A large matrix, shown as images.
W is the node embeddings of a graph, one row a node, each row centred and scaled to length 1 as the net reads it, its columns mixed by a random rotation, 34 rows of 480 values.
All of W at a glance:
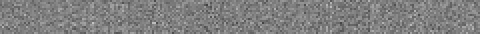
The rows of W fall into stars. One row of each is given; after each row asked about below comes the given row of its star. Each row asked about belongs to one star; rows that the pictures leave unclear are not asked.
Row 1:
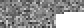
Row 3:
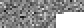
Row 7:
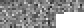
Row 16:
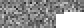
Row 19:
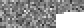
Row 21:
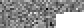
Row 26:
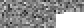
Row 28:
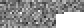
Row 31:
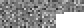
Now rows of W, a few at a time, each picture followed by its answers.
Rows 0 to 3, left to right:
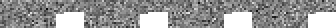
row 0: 21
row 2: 28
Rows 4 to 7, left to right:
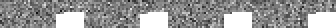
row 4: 7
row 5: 26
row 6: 31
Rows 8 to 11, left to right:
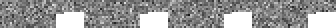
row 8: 19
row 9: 1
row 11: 7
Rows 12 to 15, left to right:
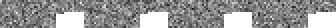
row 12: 31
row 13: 3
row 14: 19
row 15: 3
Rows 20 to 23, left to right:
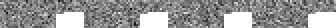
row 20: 3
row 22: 7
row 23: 28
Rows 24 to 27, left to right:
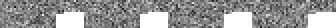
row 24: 16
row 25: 19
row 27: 26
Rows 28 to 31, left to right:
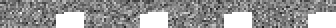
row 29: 26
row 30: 7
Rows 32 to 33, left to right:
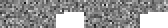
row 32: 16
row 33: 31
